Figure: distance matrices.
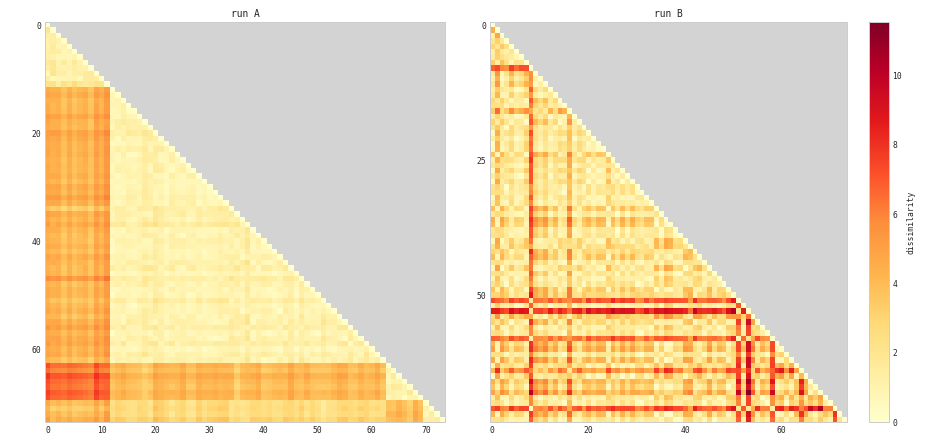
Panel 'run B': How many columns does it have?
74
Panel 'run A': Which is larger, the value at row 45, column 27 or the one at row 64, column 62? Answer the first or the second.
the second
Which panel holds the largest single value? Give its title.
run B
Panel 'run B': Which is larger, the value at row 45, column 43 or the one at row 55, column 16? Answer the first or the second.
the second
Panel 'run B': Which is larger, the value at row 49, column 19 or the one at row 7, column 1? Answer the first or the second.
the first
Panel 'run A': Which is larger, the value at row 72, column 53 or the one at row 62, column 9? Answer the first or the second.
the second
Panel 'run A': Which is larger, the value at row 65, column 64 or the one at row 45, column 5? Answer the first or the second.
the second
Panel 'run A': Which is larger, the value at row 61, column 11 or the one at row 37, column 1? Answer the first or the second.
the first
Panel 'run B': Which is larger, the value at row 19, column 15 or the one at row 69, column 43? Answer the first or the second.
the second
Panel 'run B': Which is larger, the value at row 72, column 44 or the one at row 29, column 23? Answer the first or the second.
the first
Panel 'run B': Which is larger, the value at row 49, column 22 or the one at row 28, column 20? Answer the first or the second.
the first
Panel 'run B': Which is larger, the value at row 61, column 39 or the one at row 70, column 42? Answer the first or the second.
the second
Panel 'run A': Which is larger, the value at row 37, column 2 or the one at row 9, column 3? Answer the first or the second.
the first
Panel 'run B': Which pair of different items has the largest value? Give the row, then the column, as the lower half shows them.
68, 53
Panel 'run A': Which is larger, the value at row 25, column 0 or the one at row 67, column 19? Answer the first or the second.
the first
